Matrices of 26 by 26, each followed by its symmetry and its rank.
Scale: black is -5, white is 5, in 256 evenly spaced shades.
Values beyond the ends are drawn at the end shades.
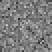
symmetric, full rank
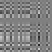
neither, rank one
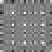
symmetric, rank two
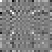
symmetric, rank two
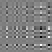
neither, rank one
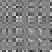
symmetric, rank two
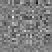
neither, rank five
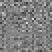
neither, rank five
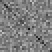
symmetric, full rank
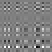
neither, rank one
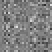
neither, rank five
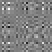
symmetric, rank two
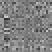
neither, rank five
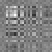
symmetric, rank two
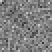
symmetric, full rank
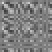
symmetric, rank two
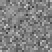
symmetric, full rank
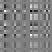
neither, rank one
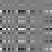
neither, rank one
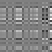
neither, rank one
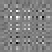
symmetric, rank two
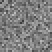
symmetric, full rank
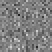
neither, rank five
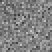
symmetric, full rank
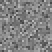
symmetric, full rank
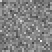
symmetric, full rank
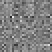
neither, rank five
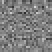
neither, rank five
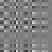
neither, rank one
